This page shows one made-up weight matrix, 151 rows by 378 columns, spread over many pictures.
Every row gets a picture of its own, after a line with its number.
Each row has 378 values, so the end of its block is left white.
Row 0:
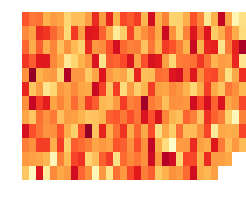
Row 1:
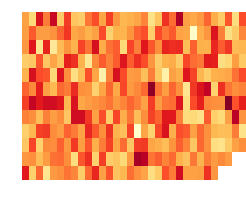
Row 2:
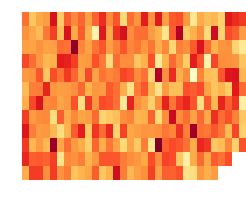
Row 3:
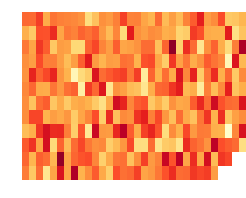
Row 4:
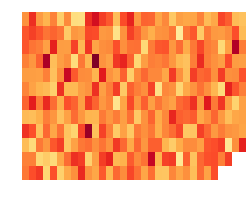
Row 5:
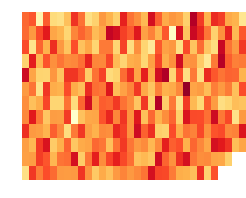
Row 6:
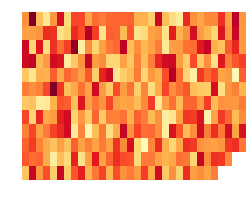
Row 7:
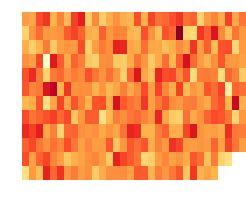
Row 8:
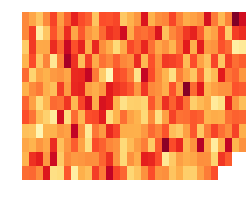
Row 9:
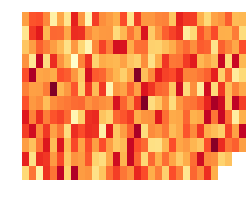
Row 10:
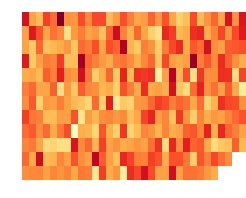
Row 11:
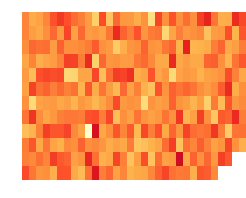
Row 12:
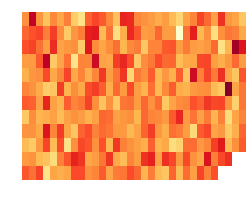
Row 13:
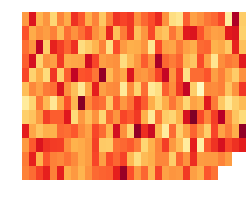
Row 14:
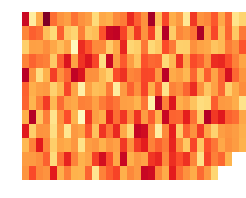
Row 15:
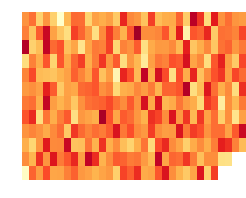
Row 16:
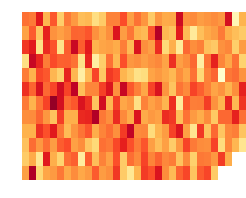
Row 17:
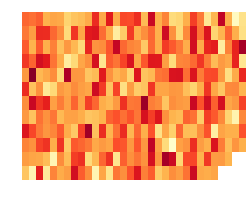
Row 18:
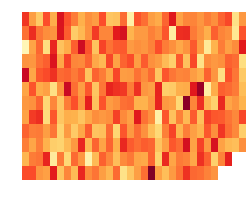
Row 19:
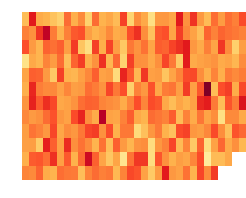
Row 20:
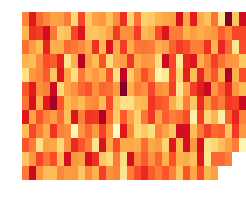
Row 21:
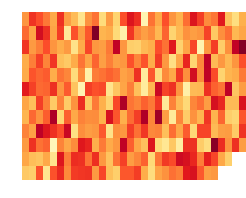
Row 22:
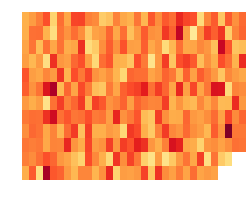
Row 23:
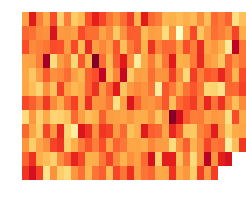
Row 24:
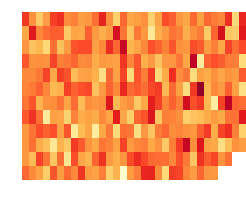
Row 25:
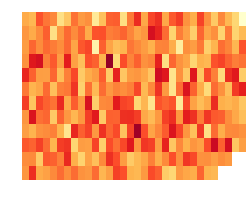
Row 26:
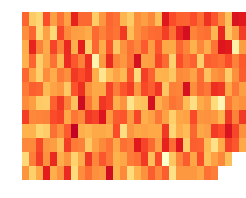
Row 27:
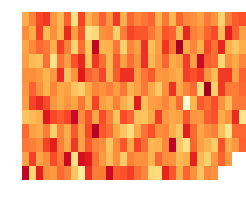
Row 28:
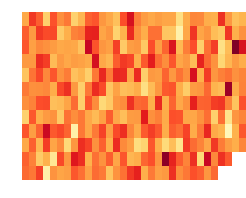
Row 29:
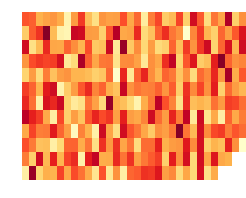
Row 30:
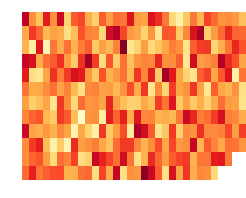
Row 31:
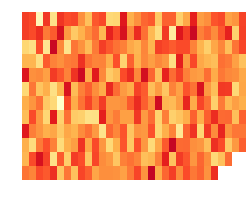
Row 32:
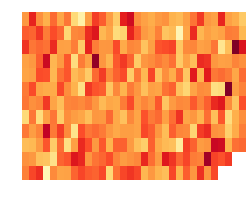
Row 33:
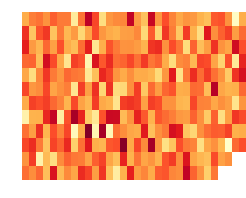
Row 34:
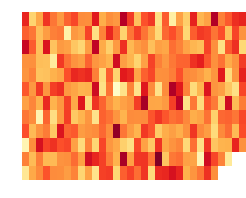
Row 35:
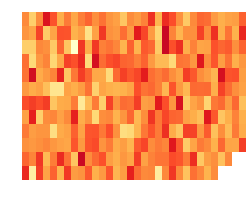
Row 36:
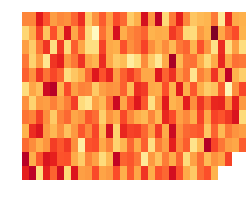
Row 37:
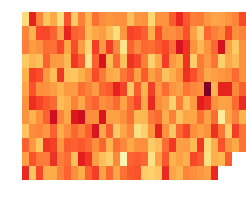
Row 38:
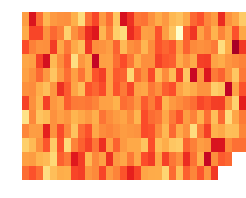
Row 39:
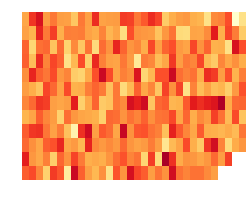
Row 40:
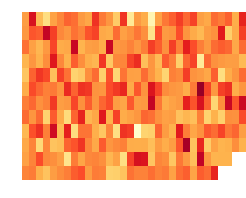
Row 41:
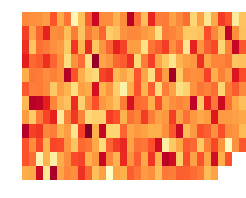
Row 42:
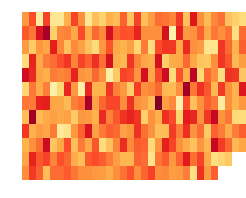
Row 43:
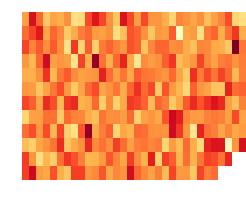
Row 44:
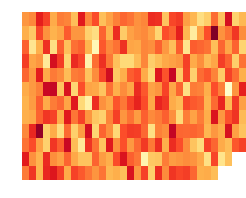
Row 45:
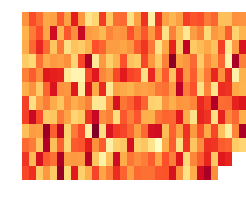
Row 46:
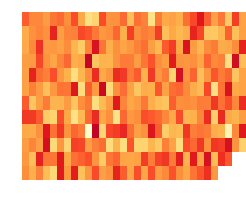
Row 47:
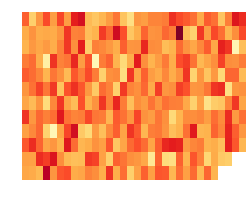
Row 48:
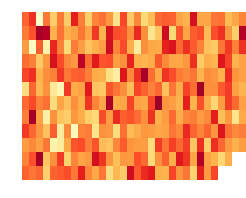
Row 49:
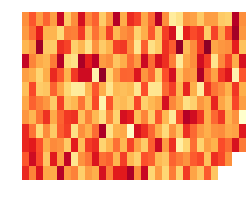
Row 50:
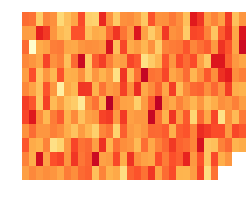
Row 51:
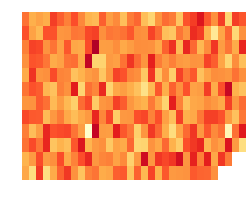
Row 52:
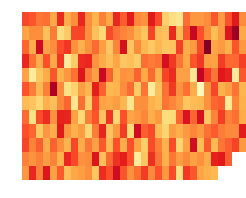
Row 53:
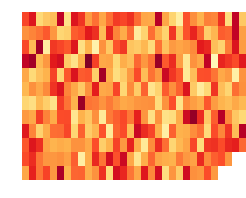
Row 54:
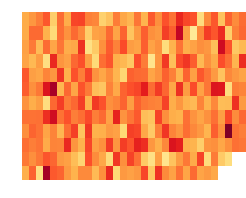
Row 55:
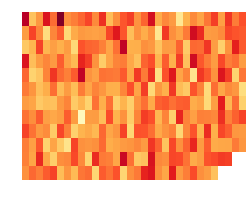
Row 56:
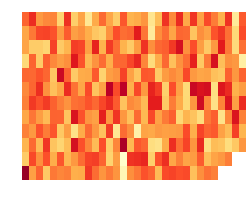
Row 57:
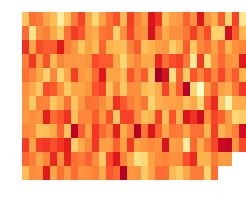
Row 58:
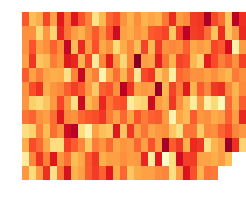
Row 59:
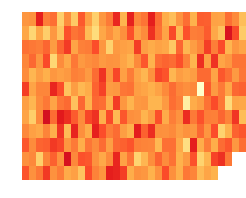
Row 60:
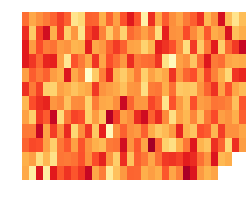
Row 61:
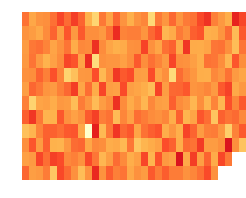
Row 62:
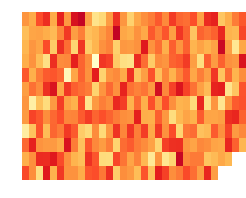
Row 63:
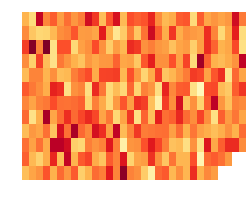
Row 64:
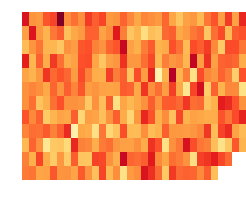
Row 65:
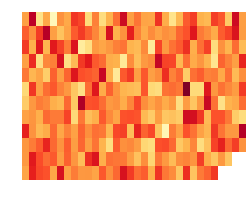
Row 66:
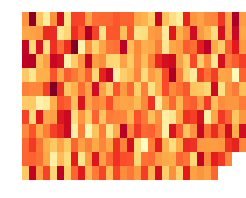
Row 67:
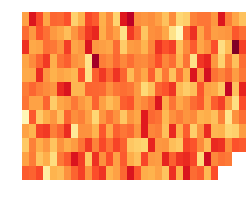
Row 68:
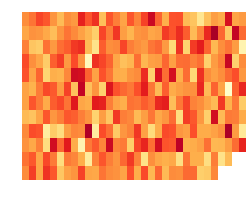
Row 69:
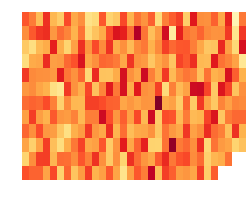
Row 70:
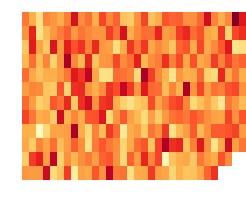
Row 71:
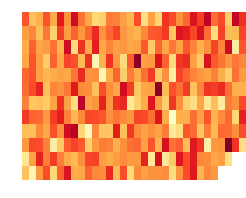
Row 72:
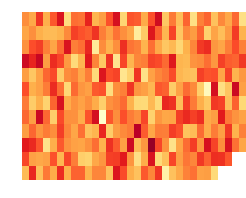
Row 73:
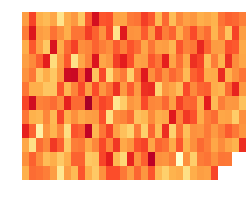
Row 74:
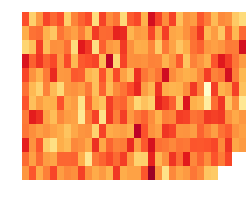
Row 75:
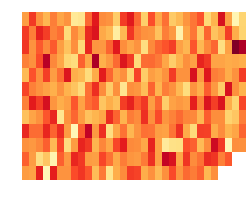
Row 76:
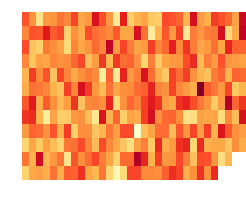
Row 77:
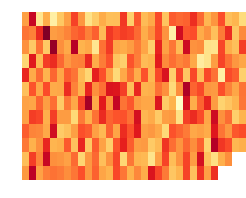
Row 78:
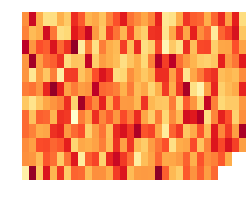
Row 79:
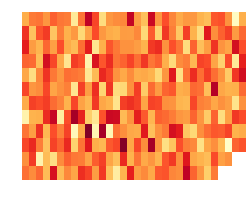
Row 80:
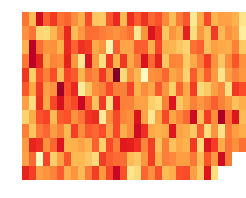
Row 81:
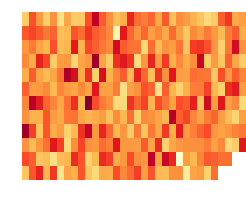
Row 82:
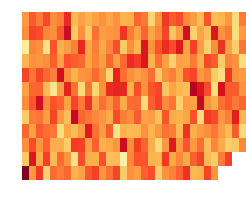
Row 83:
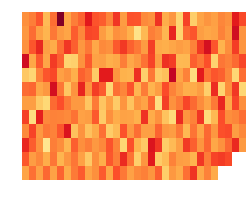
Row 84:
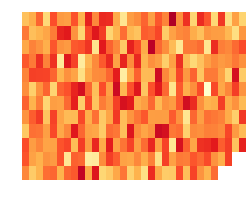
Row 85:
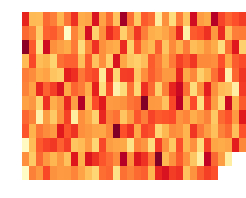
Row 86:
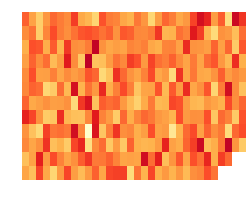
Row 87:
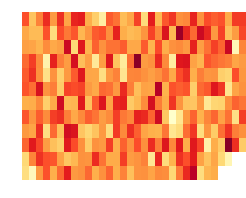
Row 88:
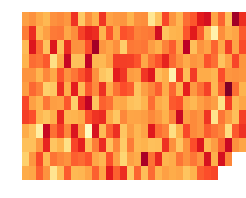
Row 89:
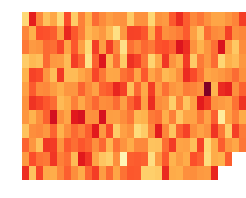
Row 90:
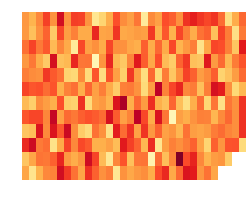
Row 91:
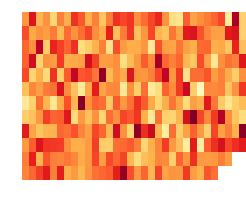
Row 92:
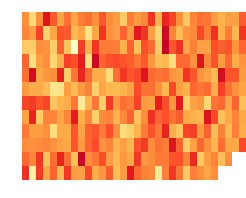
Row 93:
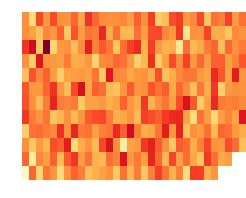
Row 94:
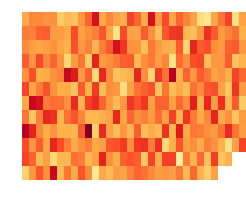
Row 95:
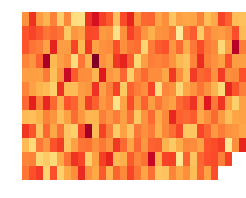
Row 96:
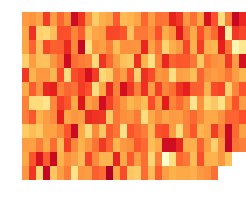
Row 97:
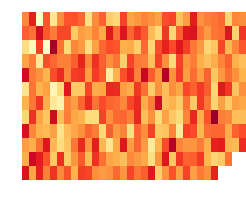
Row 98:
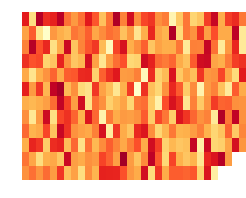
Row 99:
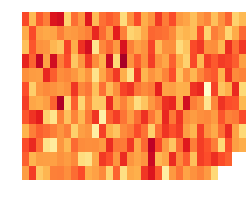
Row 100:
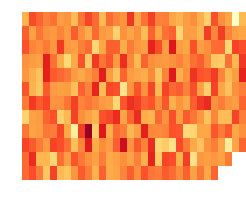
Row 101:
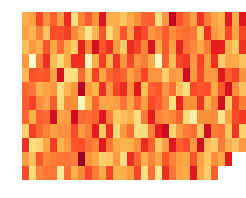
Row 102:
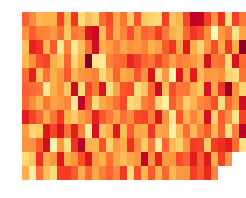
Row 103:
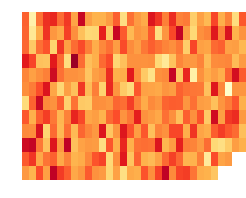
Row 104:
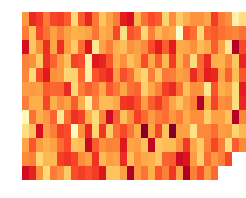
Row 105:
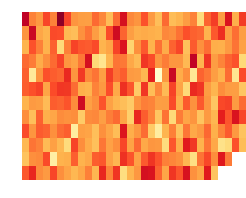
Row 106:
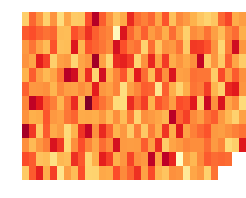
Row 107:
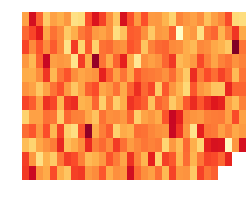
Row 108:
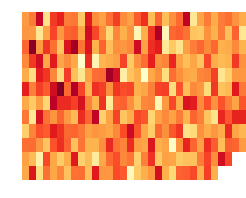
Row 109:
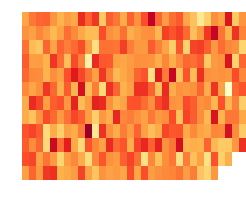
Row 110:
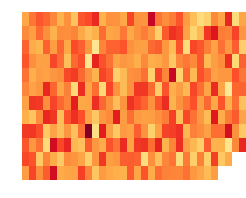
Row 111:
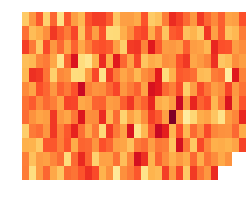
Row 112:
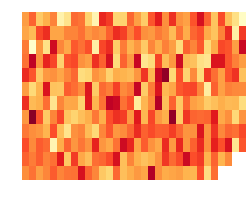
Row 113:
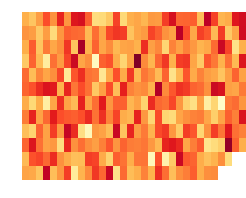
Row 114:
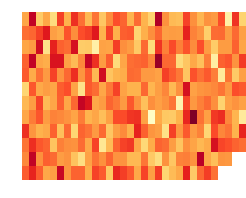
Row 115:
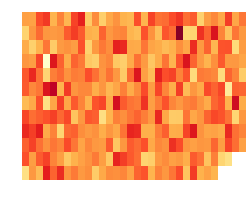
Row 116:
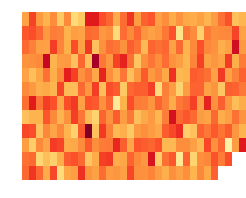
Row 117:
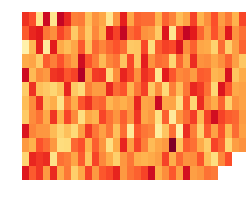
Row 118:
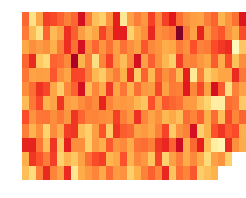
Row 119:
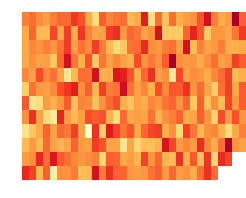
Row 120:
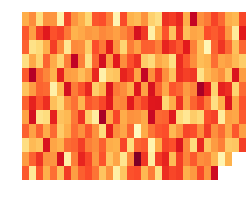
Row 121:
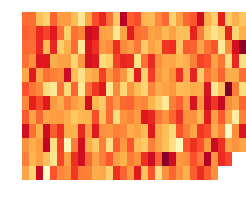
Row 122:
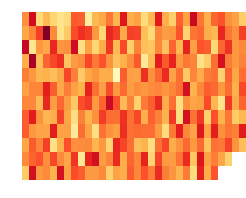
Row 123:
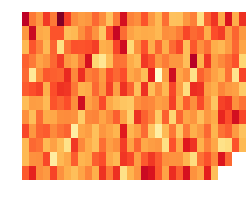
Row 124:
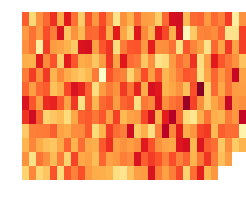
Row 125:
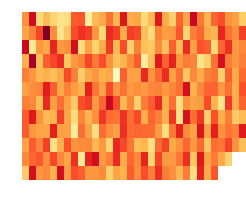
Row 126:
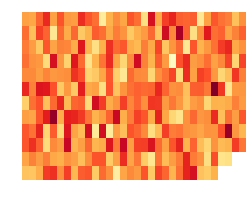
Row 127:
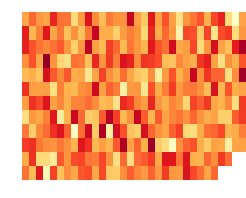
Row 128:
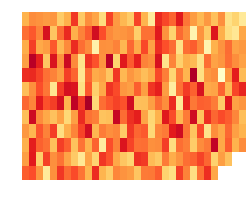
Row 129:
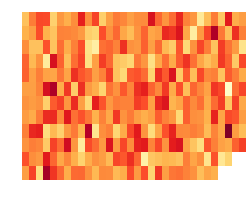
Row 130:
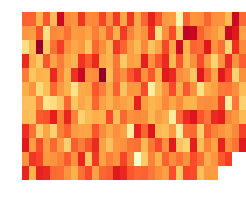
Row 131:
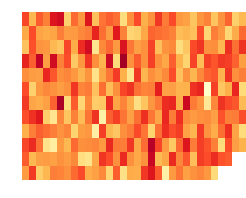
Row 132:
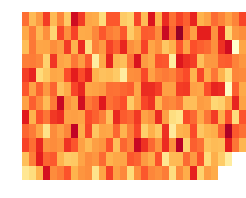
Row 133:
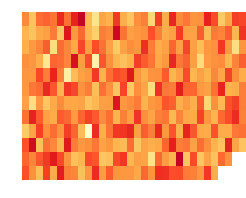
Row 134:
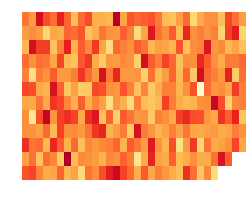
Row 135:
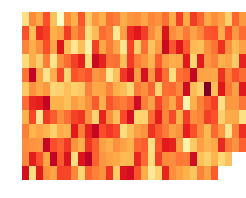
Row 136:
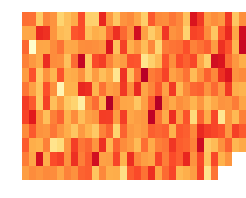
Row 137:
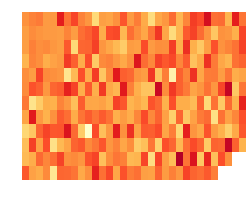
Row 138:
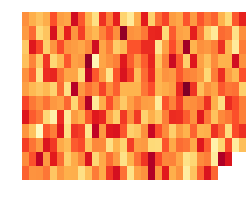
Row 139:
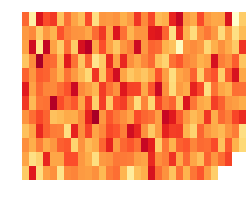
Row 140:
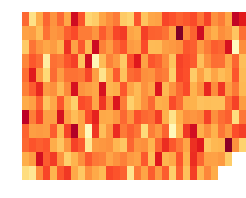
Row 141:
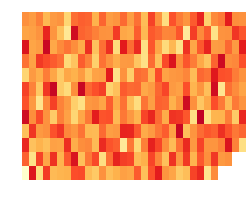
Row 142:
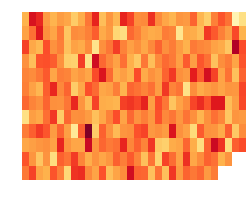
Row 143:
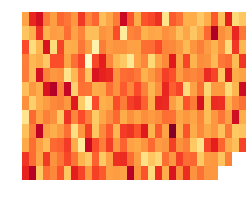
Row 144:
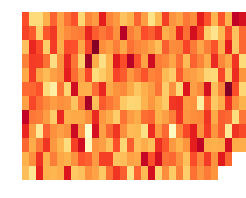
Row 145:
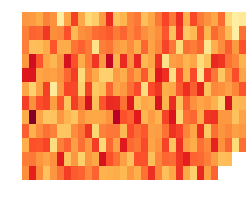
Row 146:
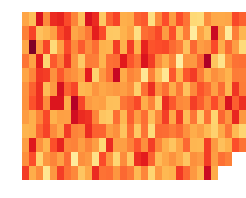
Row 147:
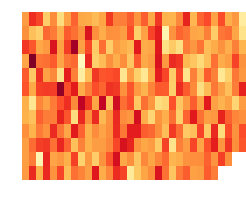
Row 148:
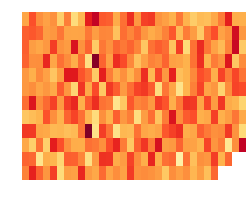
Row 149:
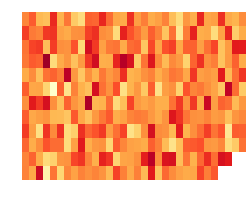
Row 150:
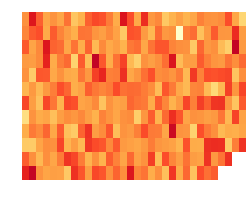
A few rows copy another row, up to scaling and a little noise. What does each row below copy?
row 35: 92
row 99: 131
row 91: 13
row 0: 17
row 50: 136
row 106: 81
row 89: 37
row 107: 43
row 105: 123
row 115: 7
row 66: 6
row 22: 54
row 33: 79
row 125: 122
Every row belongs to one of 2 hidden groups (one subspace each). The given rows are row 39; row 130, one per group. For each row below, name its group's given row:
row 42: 130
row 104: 39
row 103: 39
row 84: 130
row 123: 130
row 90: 39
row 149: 39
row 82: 130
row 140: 39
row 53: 130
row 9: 39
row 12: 39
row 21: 39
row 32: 39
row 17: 39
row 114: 130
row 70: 39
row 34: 130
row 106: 39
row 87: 39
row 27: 130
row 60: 39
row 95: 39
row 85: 130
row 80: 130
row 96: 39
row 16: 130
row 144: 39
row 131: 130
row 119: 39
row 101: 130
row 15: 130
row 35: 130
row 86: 39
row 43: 39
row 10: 130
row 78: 130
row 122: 130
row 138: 39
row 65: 130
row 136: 130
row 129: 39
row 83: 130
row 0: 39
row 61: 39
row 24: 130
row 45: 39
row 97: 130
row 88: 39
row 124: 130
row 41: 39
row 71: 39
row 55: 130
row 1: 130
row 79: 39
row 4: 39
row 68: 39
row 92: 130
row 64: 130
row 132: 39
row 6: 130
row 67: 39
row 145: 130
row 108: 130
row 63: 130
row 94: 39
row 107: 39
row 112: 130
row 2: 39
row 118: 39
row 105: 130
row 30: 130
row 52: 130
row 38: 39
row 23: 39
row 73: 39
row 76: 130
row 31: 130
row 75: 39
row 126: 39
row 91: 130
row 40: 130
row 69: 130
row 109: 39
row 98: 130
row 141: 130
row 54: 39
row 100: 39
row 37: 130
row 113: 39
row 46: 39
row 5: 130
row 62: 39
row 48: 130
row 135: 130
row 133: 39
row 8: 39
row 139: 130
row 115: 39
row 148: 39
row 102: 39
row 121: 39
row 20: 130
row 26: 39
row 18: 130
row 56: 130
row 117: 130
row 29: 130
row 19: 130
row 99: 130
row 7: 39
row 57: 130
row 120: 130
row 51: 39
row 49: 130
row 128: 130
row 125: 130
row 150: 39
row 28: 39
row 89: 130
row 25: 130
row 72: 130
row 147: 130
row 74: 130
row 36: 39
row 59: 130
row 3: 39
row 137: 39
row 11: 39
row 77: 130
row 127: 39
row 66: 130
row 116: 39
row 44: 39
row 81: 39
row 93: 130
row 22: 39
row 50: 130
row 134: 130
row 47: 39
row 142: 39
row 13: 130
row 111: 130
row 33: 39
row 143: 39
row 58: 39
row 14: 130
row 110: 39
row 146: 130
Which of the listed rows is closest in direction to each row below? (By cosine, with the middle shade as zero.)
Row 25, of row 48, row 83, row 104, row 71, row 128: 128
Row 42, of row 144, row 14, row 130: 14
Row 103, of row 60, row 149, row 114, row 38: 60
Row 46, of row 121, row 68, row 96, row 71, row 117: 121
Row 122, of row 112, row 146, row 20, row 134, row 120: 112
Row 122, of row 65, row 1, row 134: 65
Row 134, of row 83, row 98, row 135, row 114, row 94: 98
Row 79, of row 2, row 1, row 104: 104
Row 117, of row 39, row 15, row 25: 39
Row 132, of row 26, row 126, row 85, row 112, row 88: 26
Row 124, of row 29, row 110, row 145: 145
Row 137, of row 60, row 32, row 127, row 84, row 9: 32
